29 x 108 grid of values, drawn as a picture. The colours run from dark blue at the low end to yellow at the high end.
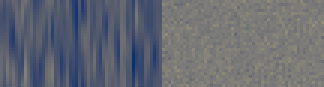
It is made of 1 by 2 panels. Panel 1,1: low, streaked downward. Panel 1,2: middling, fine-grained, faint in contrast.
